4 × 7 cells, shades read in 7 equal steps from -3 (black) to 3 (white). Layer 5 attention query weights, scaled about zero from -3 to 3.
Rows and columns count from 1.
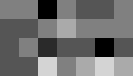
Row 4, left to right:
-1 -1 2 0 1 2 1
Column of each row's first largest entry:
1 4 2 3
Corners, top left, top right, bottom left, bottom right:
0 0 -1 1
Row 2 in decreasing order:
1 0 0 0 0 -1 -1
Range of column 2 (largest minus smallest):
1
